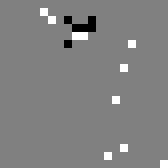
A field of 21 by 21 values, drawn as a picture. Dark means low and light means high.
Overall the values sit about 50% of the way up the scale. An odd patch, rougher than its surroundings, sits in the top middle. Neither half mirrors the other. The values are skewed, with a long tail toward high values. No overall slope runs across the table.
